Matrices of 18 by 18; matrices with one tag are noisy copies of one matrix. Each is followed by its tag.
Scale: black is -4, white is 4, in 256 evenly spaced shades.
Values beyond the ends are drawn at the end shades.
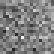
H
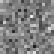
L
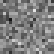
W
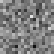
L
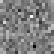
L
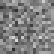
H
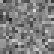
W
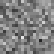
H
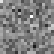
L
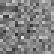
H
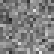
W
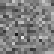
H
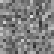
L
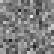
L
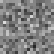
L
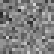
W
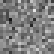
W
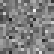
W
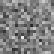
H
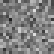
W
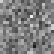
L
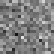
H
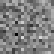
H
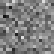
H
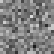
L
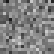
W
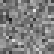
W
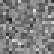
W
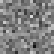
L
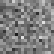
H
